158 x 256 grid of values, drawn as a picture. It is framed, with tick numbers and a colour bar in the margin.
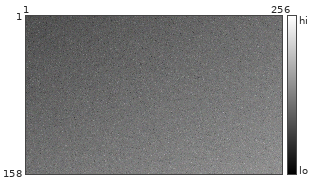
Stripes: none. Histogram: bell-shaped. Ninth with the highest average: bottom right. Slope: up to the bottom right. Ninth with the lowest average: top left.
